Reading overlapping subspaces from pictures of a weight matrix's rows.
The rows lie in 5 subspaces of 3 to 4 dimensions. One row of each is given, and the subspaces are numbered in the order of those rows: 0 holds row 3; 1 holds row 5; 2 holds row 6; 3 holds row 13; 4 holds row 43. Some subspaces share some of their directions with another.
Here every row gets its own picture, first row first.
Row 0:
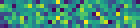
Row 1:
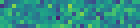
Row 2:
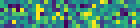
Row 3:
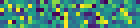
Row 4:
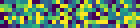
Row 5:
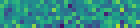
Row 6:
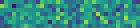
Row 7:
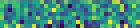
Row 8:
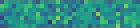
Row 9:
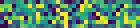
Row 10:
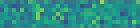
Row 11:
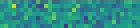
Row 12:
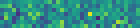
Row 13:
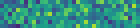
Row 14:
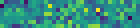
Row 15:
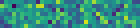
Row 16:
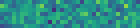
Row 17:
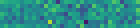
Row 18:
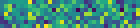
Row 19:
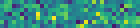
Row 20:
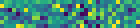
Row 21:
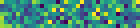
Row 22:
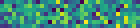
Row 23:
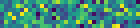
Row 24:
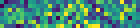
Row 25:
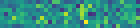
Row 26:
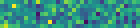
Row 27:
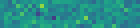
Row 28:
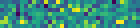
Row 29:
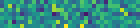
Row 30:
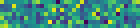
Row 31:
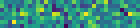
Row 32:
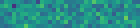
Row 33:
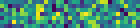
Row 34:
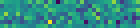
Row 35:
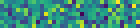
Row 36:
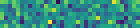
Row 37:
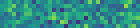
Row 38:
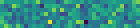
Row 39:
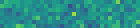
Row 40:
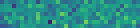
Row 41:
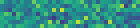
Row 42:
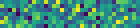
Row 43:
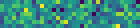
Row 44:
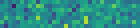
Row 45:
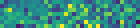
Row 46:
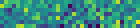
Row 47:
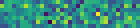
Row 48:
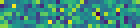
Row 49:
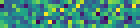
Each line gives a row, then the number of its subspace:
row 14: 3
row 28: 1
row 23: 4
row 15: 2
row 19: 4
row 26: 0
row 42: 1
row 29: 0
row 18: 1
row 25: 1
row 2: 0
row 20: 1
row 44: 4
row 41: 4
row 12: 1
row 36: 1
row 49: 3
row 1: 2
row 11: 4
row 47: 3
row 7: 1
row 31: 0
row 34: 1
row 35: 3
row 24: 3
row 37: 4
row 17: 1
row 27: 4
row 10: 0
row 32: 2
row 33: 0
